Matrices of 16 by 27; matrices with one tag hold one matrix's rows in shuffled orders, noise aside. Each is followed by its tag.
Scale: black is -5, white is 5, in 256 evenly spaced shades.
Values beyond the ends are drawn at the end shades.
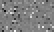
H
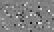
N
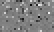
N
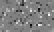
N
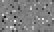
H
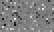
H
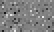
H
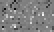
H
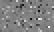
N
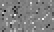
H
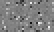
N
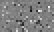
N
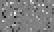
H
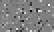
N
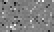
H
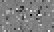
N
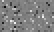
H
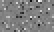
N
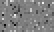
H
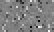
N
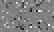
N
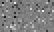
H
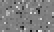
N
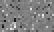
H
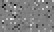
H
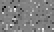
H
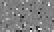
N
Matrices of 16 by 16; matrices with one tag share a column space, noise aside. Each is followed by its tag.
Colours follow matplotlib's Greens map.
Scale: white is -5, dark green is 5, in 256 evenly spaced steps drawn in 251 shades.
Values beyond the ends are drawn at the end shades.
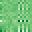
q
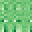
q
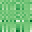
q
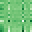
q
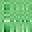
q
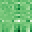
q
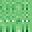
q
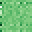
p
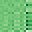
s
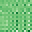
s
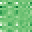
p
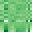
q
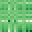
q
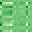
p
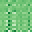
s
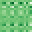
p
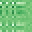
p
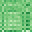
s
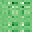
p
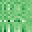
q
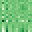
q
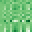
q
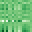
q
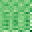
s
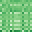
s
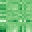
q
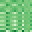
s
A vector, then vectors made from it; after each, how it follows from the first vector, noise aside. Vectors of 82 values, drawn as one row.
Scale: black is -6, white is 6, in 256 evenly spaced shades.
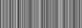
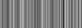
reversed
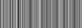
copied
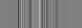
partly zeroed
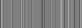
partly zeroed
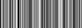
scaled up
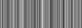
reversed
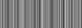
reversed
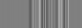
partly zeroed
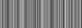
reversed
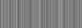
shrunk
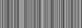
reversed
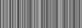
copied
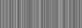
shrunk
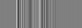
partly zeroed
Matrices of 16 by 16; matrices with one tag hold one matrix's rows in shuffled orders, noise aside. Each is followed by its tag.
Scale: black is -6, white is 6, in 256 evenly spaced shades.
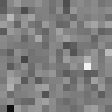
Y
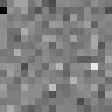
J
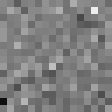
J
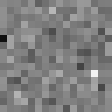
J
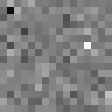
Y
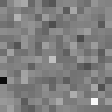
J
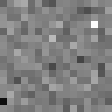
J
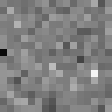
J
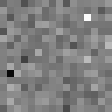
Y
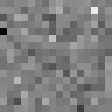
J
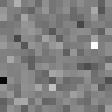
J
